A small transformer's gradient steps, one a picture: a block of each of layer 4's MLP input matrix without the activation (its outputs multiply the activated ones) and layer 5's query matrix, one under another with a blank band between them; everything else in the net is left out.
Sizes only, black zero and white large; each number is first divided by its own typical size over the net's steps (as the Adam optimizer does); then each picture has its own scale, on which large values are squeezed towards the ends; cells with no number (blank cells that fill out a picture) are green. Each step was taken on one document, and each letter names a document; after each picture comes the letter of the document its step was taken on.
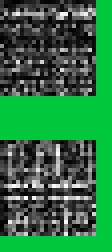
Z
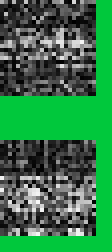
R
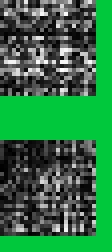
Z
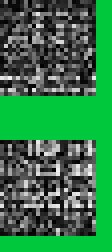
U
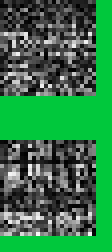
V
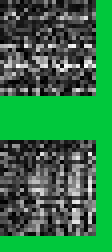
U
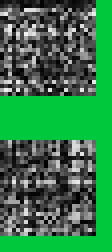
U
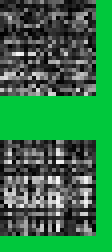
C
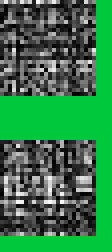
C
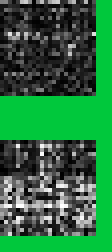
V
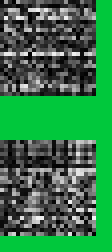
U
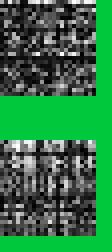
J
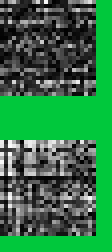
J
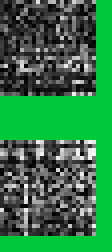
Z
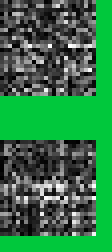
Z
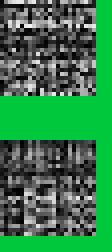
C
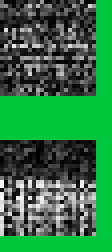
R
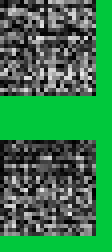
C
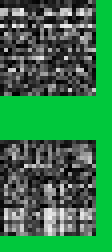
C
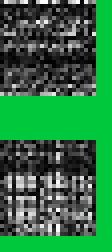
J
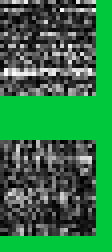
V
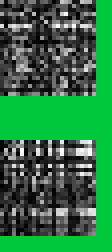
Z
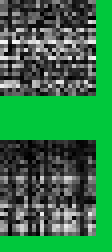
R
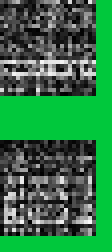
C
